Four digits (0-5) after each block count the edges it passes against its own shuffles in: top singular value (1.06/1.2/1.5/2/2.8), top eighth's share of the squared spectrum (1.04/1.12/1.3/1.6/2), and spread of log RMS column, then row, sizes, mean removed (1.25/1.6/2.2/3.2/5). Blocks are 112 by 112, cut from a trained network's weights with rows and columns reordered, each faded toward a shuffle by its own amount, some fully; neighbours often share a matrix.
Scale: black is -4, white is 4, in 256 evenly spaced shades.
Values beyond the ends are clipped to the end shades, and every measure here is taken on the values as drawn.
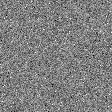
0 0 0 0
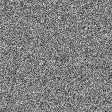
1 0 0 0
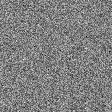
2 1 0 0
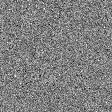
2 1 0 0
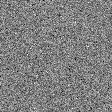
0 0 0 0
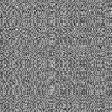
5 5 3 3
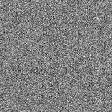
3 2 0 0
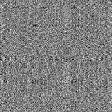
4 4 1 2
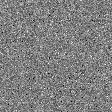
0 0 0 0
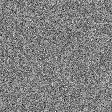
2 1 0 0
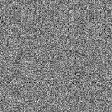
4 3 1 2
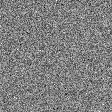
0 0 0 0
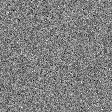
0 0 0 0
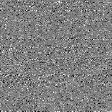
3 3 0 3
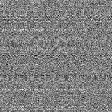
4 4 1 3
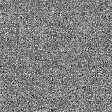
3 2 0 1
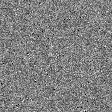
1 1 0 0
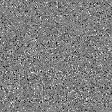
3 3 0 2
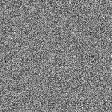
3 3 1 0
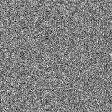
3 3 0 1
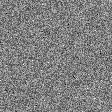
1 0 0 0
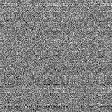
4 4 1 2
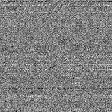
4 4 1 2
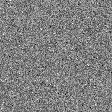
1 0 0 0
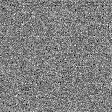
2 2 0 0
